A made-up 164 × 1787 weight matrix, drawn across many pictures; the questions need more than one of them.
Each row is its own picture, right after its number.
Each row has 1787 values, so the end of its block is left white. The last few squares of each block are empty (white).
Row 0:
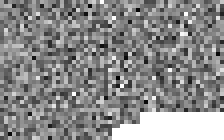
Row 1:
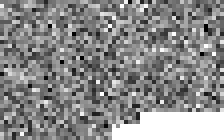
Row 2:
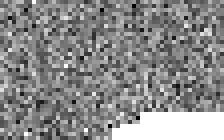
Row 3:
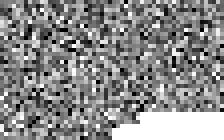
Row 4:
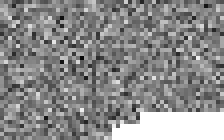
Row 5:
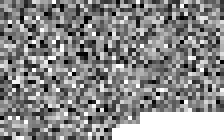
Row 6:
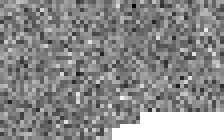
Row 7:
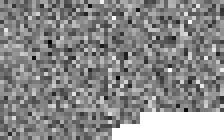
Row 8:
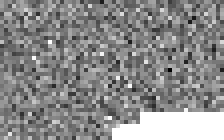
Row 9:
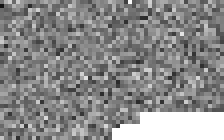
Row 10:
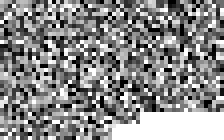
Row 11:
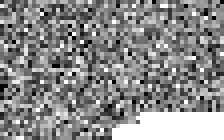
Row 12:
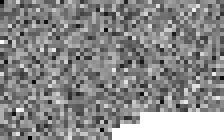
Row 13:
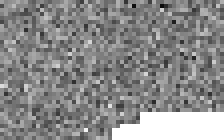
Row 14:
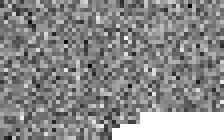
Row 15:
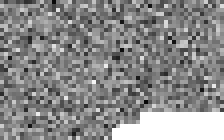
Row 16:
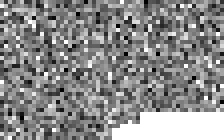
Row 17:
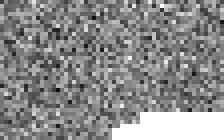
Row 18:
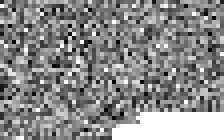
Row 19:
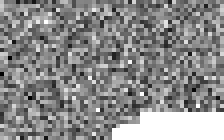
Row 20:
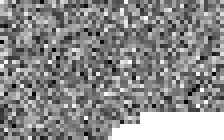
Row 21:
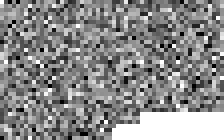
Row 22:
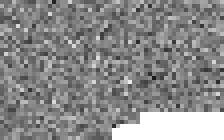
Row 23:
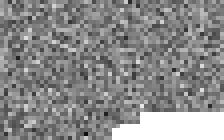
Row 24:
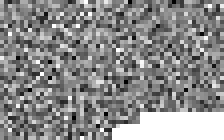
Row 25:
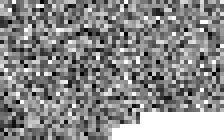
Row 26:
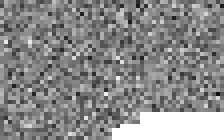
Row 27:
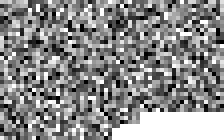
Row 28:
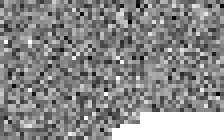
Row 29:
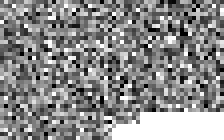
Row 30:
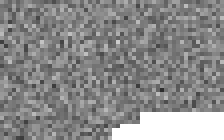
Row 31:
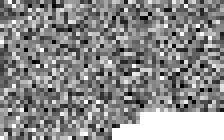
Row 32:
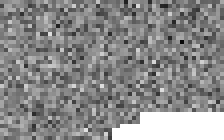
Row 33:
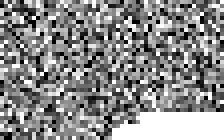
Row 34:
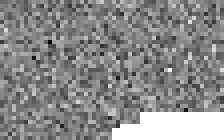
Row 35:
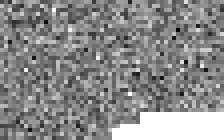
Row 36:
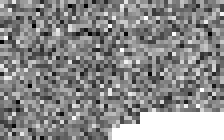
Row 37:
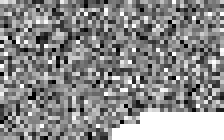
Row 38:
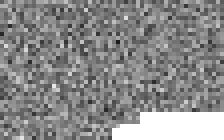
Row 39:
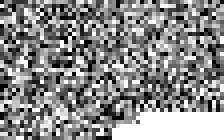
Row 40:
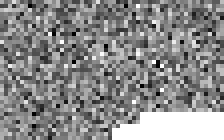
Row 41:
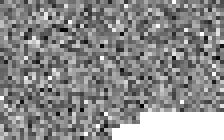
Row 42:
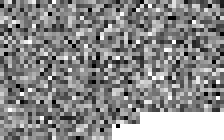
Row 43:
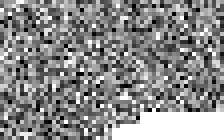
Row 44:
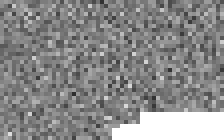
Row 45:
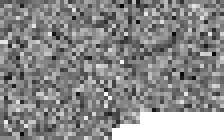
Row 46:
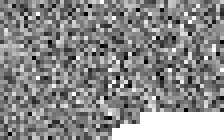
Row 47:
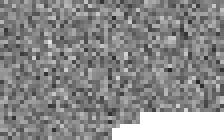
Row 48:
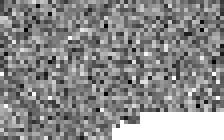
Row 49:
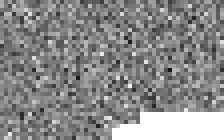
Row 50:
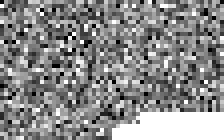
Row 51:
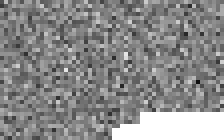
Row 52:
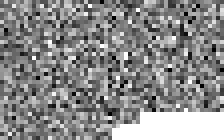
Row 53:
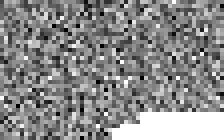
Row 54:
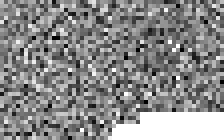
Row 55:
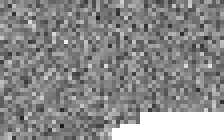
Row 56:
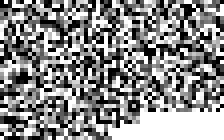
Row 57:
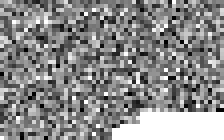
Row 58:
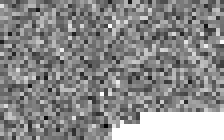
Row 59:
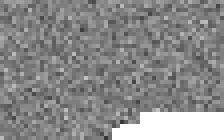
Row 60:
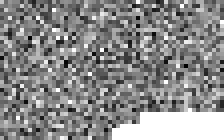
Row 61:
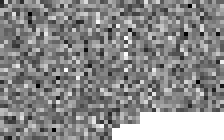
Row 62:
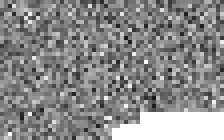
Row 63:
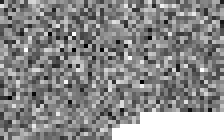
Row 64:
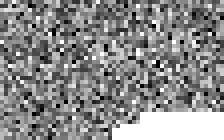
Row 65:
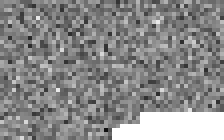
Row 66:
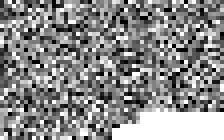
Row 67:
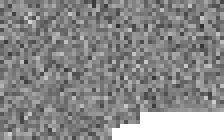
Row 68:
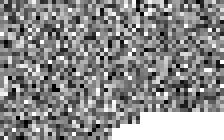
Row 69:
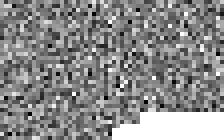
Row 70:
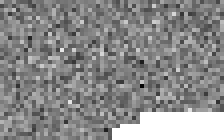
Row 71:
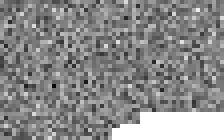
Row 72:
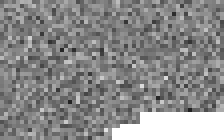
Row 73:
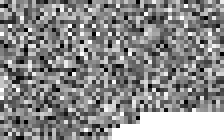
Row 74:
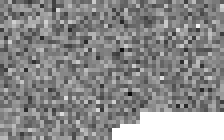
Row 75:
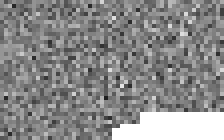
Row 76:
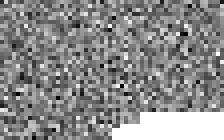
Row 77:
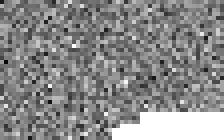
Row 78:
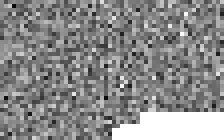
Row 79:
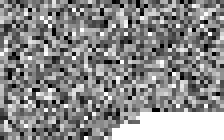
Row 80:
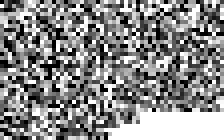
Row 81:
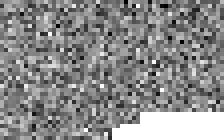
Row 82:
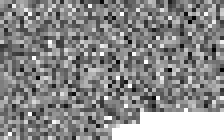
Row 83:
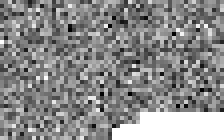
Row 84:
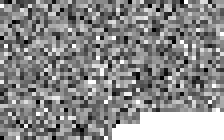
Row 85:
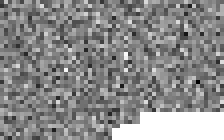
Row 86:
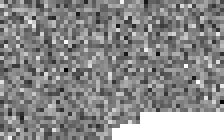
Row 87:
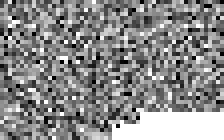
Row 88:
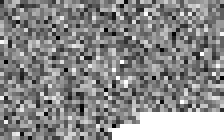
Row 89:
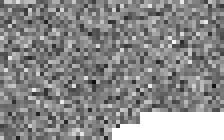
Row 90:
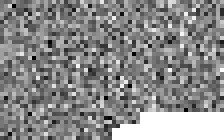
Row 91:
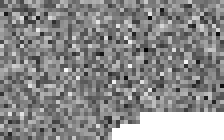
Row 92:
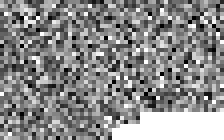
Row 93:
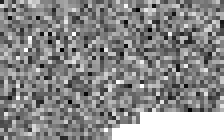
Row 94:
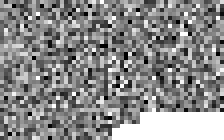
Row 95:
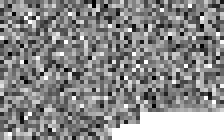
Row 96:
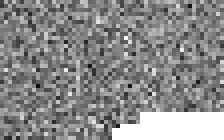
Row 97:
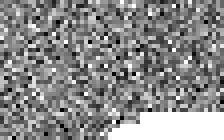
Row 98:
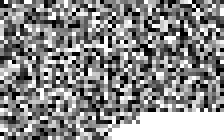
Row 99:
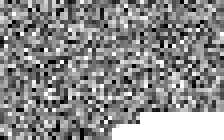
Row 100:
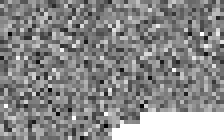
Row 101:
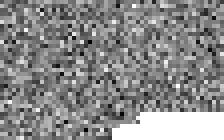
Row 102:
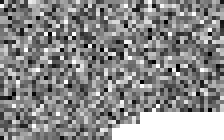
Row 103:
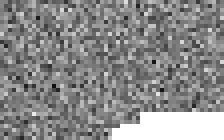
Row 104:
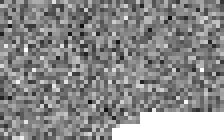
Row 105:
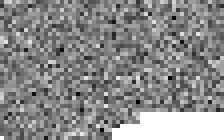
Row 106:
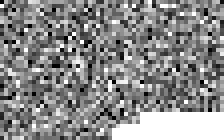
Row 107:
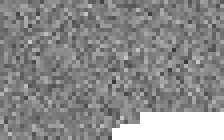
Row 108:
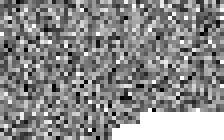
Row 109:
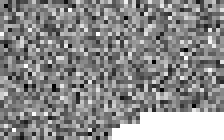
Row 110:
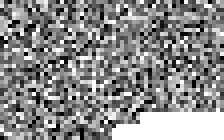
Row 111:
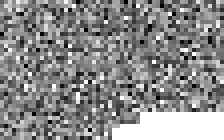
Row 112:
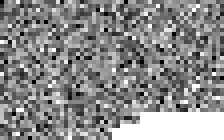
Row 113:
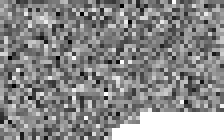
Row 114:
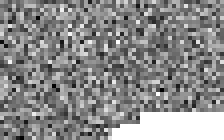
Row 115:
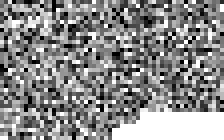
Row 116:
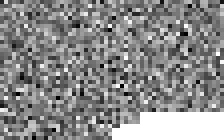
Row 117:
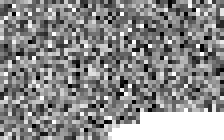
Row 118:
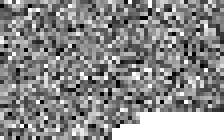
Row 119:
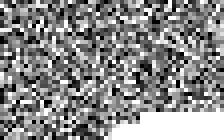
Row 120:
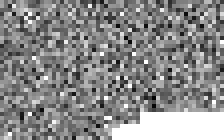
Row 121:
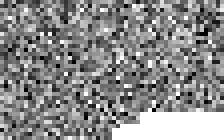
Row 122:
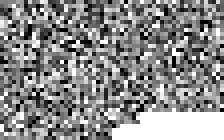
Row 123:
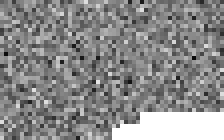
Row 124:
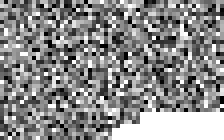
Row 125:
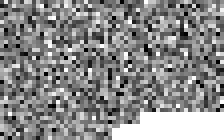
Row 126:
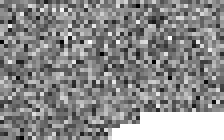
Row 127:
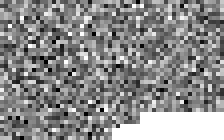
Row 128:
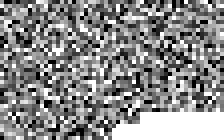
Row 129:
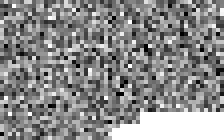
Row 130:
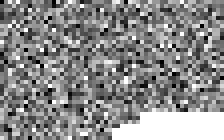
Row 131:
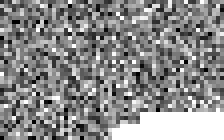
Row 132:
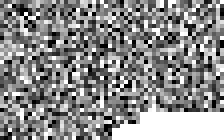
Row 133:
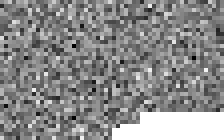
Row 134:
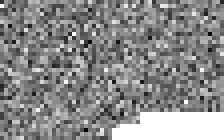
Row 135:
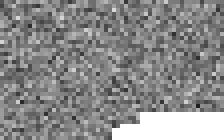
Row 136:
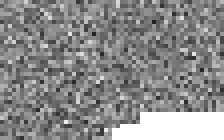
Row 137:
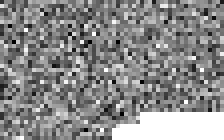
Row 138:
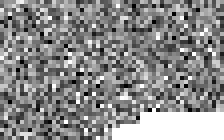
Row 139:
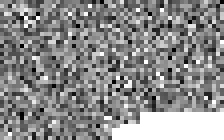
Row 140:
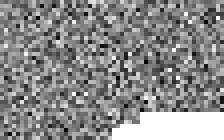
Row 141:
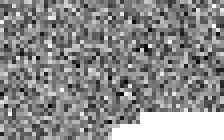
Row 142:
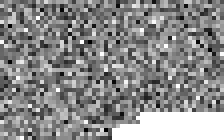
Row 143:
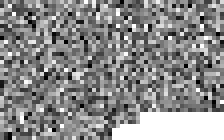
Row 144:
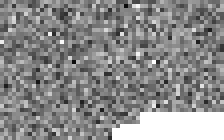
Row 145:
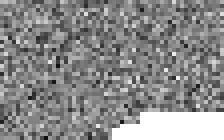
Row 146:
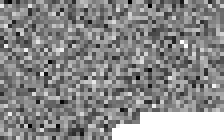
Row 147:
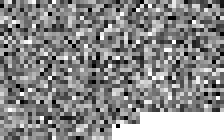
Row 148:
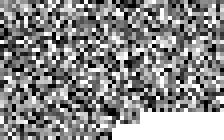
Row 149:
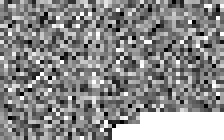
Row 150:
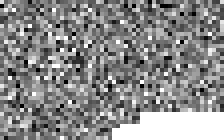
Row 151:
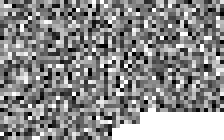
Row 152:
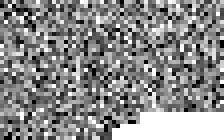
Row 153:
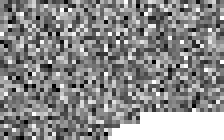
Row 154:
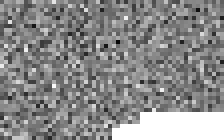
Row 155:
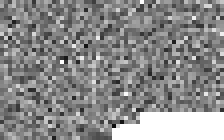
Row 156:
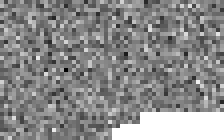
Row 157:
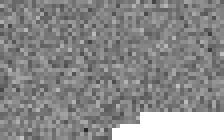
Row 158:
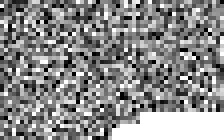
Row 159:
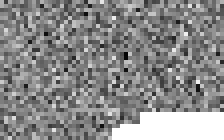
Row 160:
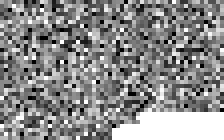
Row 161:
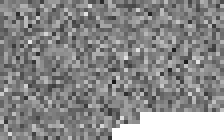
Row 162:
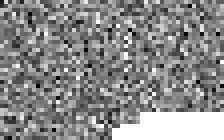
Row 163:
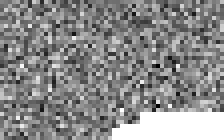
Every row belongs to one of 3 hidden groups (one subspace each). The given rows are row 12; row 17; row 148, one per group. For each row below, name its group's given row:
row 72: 17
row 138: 17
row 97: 148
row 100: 12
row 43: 17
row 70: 17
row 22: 12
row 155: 12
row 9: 12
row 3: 12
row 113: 12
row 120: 148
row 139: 148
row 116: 148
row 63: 17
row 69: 148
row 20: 12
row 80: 17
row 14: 148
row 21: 12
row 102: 17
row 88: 12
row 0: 148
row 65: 17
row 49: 148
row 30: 17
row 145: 12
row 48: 12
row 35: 12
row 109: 17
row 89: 12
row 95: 148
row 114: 17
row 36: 12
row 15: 12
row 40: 17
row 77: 12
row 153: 17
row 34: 148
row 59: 12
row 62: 148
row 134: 17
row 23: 12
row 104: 17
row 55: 148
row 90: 148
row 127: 17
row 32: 17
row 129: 148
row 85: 148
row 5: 17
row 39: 17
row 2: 17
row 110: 12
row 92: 148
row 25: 12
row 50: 17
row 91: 148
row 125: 148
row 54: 148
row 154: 17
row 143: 148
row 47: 148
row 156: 148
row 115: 12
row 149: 12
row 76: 148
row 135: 12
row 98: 148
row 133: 12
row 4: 12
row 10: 148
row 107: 148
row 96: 148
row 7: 148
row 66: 12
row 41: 12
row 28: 12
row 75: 148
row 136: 17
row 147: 12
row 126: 17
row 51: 148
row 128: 12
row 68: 17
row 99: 12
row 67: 148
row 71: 17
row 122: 12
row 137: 17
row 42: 12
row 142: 17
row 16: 148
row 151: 148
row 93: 17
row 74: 12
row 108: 17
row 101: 17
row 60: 17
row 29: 148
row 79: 12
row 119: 12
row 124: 148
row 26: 12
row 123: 12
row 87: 12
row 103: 17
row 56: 148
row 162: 148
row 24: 12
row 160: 12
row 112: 12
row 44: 148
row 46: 148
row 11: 17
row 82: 148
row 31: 12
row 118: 12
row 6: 17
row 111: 17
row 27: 12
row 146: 12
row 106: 17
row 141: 148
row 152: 148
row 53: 12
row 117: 148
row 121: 17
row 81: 17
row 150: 17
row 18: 17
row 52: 148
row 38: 17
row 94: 148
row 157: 17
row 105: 12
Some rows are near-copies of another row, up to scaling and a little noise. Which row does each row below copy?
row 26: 28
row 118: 9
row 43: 138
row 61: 162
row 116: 76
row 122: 3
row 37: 145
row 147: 42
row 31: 66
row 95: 67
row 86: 16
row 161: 107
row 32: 81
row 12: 112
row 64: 40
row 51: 85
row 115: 74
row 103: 153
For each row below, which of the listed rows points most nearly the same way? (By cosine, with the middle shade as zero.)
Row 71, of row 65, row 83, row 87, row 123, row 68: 68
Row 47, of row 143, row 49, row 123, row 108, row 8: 8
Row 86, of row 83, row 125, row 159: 159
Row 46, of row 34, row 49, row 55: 34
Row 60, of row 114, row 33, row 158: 158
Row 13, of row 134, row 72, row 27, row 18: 72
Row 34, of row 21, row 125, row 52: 21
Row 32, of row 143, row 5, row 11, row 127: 5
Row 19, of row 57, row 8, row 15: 57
